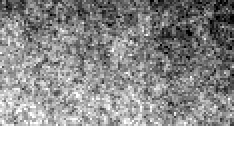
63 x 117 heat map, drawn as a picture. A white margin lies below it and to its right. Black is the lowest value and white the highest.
Histogram: bell-shaped. Odd rows or columns: none. Slope: up to the bottom left. Ninth with the lowest average: top right.
